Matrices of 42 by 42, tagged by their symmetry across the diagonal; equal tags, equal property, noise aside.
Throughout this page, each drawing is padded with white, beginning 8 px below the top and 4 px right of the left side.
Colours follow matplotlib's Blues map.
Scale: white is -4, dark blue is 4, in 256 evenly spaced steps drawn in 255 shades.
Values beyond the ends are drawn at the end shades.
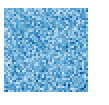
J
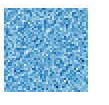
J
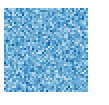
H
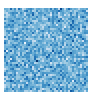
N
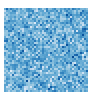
H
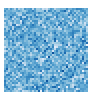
J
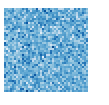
H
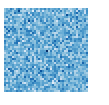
N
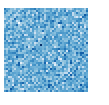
J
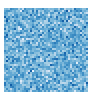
N
